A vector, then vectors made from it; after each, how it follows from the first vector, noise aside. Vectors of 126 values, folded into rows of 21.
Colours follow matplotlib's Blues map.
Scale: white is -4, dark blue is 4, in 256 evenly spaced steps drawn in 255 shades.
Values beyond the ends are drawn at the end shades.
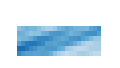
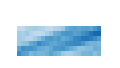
reversed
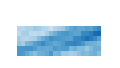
reversed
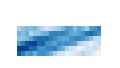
scaled up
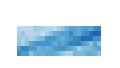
reversed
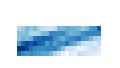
scaled up
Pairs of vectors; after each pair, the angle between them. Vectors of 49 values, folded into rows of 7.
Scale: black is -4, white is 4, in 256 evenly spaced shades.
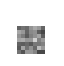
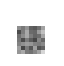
nearly opposite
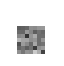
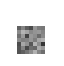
partly aligned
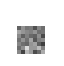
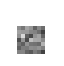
orthogonal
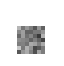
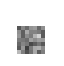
nearly opposite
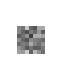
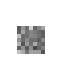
orthogonal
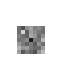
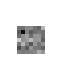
partly opposed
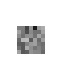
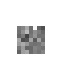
nearly opposite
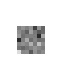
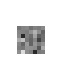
orthogonal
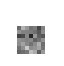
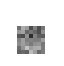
nearly parallel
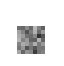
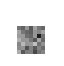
nearly parallel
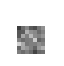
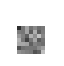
partly aligned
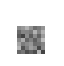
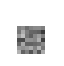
partly opposed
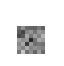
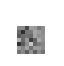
partly aligned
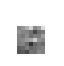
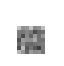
partly aligned
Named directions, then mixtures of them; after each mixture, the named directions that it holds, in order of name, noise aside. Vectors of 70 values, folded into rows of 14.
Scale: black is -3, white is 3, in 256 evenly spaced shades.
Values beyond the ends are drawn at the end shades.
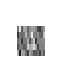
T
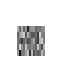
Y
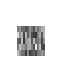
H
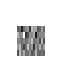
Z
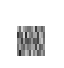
H, Y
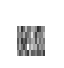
T, Z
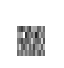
Y, Z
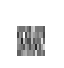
H, Y, Z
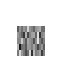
Y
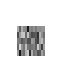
Y
